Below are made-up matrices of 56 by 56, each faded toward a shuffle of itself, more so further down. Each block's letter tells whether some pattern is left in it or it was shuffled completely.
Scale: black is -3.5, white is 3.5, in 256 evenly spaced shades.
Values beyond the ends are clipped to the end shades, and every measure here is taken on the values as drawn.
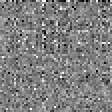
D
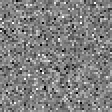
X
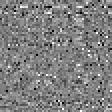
D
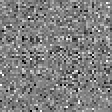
D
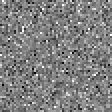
X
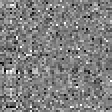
D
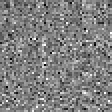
D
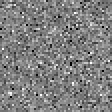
X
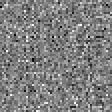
D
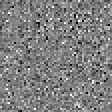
D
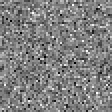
X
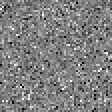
X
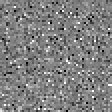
D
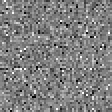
D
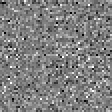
D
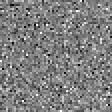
X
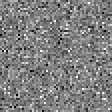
D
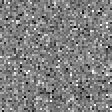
X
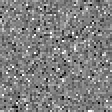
X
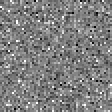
X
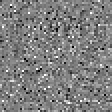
D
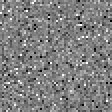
X
